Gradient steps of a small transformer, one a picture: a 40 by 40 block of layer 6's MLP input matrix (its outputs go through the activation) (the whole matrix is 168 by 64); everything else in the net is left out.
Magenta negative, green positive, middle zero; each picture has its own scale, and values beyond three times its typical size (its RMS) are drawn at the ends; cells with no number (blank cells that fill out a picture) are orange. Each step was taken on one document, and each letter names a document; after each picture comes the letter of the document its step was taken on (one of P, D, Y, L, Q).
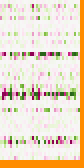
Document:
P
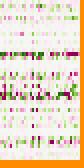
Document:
P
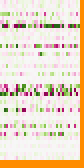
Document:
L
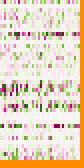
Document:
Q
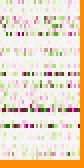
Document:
Q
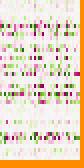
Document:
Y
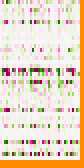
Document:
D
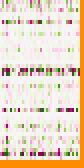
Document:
D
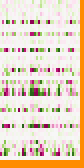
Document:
D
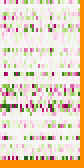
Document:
Q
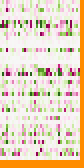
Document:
D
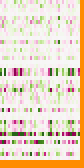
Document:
D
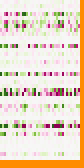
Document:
L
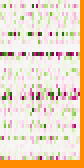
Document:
P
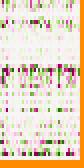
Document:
D
